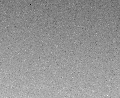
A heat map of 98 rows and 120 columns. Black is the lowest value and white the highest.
Fine speckle covers the field. No row or column stands out. The histogram is bell-shaped. Values rise toward the bottom.
